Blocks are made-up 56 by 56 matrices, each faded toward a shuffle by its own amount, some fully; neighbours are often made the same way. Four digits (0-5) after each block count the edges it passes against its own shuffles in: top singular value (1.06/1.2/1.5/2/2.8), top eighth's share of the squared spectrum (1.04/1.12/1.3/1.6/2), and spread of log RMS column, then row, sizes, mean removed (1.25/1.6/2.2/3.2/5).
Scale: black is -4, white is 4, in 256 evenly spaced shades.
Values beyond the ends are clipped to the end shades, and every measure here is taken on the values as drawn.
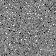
0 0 0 0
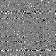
4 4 0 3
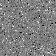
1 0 0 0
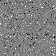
2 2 0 0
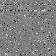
3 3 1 1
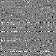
4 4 1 3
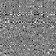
4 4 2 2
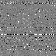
4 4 0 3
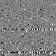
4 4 0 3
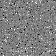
0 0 0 0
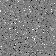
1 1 0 0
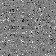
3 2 1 1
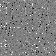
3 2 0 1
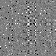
4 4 2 2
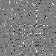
3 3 1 1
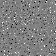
2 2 1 0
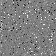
0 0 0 0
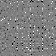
4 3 2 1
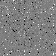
2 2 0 0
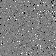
1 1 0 0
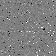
1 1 0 0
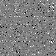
1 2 1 1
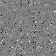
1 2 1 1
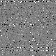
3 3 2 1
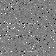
2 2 0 1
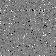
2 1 1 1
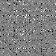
2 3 2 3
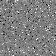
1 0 0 0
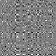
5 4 3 3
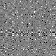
4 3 1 2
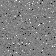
0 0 0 0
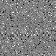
3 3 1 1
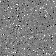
1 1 0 0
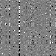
4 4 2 1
